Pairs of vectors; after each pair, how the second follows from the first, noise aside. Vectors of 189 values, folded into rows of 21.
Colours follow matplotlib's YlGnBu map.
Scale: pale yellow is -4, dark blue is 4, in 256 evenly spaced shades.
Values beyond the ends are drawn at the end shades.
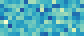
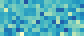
wrapped around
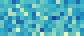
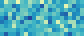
reversed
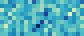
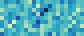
reversed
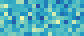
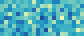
reversed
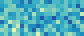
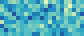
reversed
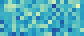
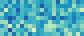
wrapped around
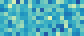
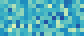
wrapped around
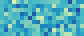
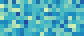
wrapped around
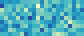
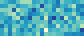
reversed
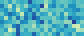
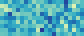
reversed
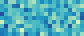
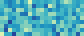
wrapped around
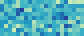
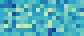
wrapped around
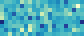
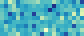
wrapped around
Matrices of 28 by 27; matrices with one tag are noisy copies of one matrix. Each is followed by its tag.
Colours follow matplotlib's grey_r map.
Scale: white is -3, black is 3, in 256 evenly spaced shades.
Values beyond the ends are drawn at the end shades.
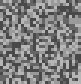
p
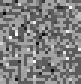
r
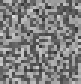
p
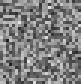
r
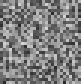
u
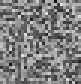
r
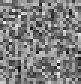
r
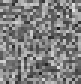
r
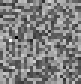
r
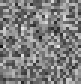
u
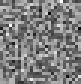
r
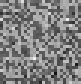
u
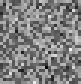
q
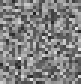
r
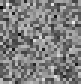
q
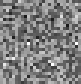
r
